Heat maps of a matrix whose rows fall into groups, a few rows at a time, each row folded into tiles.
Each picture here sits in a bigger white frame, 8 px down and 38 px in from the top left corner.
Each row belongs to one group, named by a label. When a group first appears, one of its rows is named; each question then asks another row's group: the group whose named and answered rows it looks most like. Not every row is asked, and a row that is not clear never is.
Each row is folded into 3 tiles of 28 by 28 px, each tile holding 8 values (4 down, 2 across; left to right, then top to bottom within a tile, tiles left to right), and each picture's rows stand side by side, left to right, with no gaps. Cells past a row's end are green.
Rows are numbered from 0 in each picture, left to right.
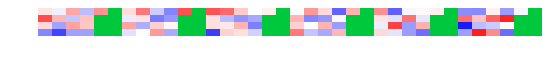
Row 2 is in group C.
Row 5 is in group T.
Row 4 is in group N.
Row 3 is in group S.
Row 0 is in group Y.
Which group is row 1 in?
C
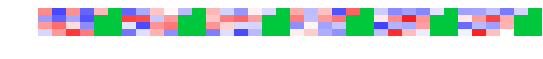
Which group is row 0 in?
C
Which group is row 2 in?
N
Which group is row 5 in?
T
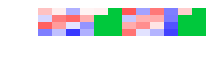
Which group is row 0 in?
N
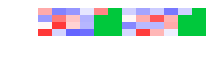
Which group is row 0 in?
N
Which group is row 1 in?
T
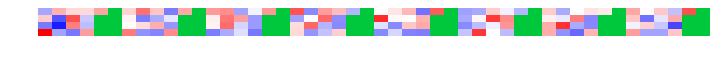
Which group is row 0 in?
S
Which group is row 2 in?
N
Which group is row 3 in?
N
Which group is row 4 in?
Y
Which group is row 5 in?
T
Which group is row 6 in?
N
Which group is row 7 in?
S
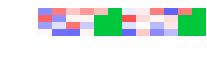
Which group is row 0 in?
S
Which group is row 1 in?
Y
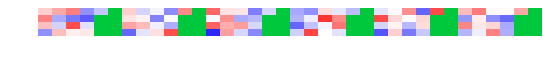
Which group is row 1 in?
C
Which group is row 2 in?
C
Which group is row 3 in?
T
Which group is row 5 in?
C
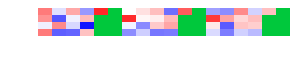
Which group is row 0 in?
S
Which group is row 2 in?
Y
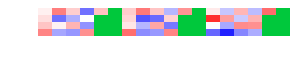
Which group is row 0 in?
S
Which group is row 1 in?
S
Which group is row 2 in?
Y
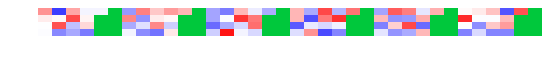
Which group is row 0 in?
N
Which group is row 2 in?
T
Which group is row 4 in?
S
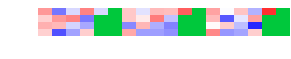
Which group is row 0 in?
N
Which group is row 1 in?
N
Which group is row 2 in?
S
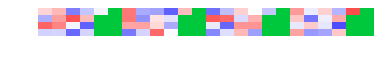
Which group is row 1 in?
C
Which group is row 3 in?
S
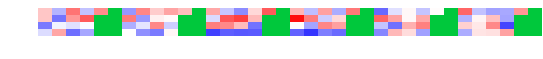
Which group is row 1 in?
S
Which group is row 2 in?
N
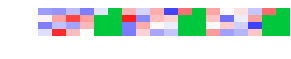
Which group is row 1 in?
Y
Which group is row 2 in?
S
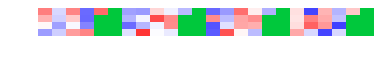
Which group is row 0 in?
C
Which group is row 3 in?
N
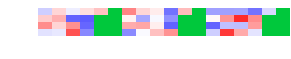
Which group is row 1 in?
C
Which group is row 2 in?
T
